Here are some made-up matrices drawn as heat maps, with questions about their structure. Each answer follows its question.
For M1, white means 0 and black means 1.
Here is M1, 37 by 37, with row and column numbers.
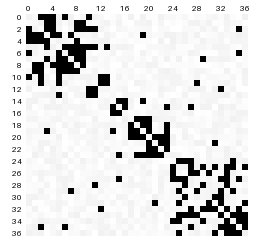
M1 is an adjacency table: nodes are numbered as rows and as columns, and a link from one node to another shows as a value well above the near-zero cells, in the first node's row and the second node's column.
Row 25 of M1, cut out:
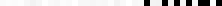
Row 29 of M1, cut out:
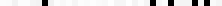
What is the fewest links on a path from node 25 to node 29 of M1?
1
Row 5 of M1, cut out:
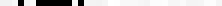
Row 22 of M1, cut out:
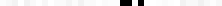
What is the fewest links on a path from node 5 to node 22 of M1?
4
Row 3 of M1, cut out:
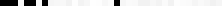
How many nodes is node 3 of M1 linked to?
7
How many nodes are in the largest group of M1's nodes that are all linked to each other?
5
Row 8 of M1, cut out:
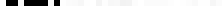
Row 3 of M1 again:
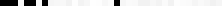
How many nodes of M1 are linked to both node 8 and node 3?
5
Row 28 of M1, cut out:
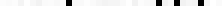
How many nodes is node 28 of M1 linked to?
4
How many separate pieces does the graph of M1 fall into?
1
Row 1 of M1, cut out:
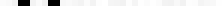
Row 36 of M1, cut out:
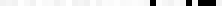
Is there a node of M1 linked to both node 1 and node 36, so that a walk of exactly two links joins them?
no
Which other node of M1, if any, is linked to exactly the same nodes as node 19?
none
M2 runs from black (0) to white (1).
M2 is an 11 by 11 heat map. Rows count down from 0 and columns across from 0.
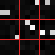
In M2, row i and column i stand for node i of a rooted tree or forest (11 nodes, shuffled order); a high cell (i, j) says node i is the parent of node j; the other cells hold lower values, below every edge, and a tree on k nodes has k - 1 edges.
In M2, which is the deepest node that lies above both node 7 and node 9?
0
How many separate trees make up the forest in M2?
2
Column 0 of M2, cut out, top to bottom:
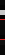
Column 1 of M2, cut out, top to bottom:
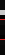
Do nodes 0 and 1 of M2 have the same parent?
yes
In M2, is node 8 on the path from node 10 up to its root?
no
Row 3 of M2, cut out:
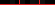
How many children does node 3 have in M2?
0
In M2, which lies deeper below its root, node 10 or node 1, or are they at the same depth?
node 10
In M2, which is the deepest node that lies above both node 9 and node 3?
0
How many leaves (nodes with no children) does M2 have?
5
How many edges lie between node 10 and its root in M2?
3
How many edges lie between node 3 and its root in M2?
3
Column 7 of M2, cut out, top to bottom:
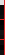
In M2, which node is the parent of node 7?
0
